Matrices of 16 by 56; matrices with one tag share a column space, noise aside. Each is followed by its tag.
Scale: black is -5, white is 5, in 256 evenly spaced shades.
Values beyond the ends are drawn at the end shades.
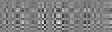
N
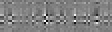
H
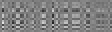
N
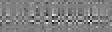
H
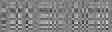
N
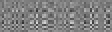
N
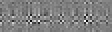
H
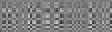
N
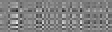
N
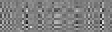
N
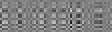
N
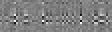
H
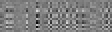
N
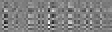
N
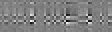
H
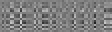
N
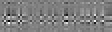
H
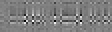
H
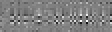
H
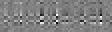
H
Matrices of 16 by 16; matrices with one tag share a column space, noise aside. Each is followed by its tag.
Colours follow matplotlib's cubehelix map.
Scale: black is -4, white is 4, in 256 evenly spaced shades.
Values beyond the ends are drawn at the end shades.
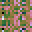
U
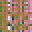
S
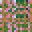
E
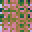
E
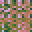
E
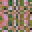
U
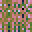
E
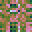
E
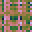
S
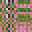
E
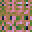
S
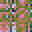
E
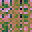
E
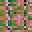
U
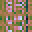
S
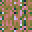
U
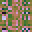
U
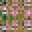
U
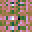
S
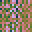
E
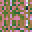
U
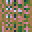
E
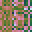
U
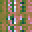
S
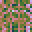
E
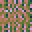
E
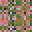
U
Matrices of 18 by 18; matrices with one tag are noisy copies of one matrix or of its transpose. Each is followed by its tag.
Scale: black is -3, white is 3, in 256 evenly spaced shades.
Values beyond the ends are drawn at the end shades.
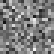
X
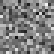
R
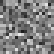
R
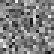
R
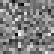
X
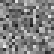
R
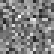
X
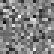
X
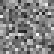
R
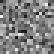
R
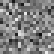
X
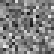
R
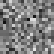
X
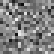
X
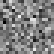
X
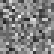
X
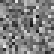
R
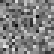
R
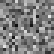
R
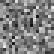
R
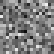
R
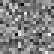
X
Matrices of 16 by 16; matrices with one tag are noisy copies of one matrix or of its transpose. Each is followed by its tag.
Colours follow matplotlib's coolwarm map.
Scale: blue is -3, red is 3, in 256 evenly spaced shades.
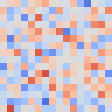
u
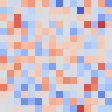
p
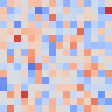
u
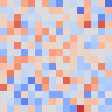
p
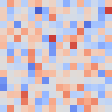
u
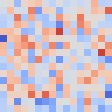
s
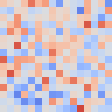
p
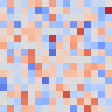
u
